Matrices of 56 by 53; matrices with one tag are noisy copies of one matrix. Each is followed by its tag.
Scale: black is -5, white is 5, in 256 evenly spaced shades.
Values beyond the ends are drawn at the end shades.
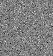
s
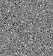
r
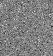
s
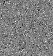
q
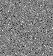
r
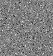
r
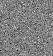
s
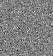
s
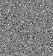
r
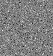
r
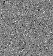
q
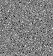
r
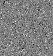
q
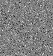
r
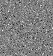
r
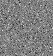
r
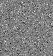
s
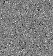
q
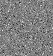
r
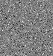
r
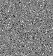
r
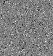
q
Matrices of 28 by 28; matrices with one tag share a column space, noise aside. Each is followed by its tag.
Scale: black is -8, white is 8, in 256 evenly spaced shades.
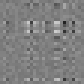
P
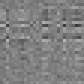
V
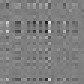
P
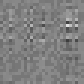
V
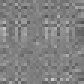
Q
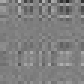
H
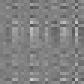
Q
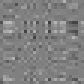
P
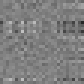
P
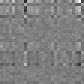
H
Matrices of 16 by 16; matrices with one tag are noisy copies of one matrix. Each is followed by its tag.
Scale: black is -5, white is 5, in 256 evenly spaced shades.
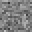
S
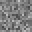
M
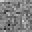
S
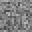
S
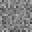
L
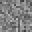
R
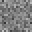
L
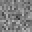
M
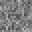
M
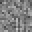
R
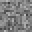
S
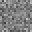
L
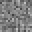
R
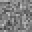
S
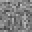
S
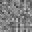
R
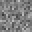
M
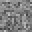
S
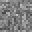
S
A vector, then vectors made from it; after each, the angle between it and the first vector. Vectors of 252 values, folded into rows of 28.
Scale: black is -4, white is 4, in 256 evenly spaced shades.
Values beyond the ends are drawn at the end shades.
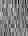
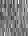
nearly opposite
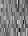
partly aligned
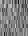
nearly parallel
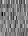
partly opposed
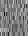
orthogonal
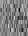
orthogonal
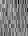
nearly parallel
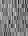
nearly parallel
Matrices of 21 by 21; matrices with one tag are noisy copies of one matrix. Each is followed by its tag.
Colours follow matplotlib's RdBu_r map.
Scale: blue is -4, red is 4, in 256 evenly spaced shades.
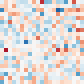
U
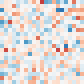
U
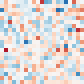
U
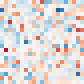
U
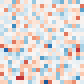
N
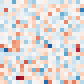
N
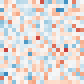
U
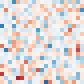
N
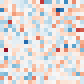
U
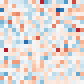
U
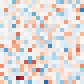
N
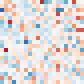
U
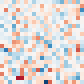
N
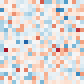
U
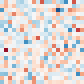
U
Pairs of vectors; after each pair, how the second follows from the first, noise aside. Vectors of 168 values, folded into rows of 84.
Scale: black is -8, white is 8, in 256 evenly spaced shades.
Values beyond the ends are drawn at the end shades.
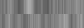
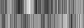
scaled up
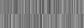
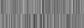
reversed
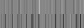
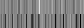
scaled up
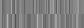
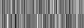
scaled up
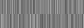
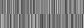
scaled up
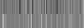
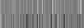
reversed
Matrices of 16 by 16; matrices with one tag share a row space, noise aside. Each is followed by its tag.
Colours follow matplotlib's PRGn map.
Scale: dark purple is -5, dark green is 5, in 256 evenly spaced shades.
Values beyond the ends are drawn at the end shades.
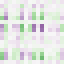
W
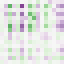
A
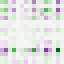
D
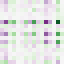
D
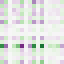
W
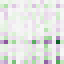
D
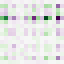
D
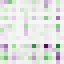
D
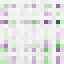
D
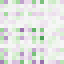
W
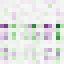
D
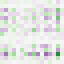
D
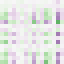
D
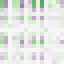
W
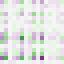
W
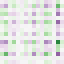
D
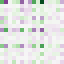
W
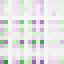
W
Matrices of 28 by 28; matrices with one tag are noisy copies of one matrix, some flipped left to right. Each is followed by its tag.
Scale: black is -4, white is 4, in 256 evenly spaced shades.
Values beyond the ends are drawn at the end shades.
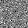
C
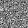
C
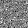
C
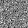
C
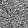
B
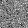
B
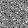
C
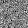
C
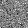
B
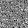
C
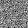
C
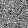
B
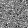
B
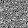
C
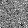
B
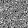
C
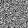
C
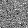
B
